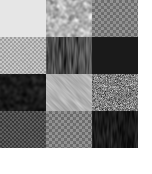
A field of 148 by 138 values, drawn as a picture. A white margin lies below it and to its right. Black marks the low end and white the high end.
The table splits into 4 rows of 3 panels. Panel 1,1: very high, flat. Panel 1,2: high, blotchy. Panel 1,3: middling, checkered. Panel 2,1: high, checkered. Panel 2,2: low, streaked downward. Panel 2,3: very low, flat. Panel 3,1: very low, blotchy, faint in contrast. Panel 3,2: high, slanting down to the right, faint in contrast. Panel 3,3: middling, fine-grained, strong in contrast. Panel 4,1: low, checkered. Panel 4,2: middling, checkered. Panel 4,3: very low, streaked downward, faint in contrast.
